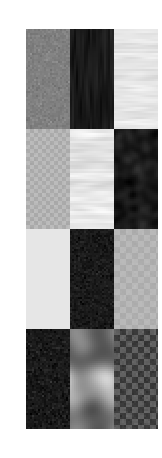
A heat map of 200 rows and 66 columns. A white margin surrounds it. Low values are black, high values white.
The table splits into 4 rows of 3 panels. Panel 1,1: middling, fine-grained, faint in contrast. Panel 1,2: very low, streaked downward, faint in contrast. Panel 1,3: very high, streaked across, faint in contrast. Panel 2,1: high, checkered, faint in contrast. Panel 2,2: very high, streaked across, faint in contrast. Panel 2,3: very low, blotchy, faint in contrast. Panel 3,1: very high, flat. Panel 3,2: very low, fine-grained, faint in contrast. Panel 3,3: high, checkered, faint in contrast. Panel 4,1: very low, fine-grained, faint in contrast. Panel 4,2: middling, smooth, strong in contrast. Panel 4,3: low, checkered.
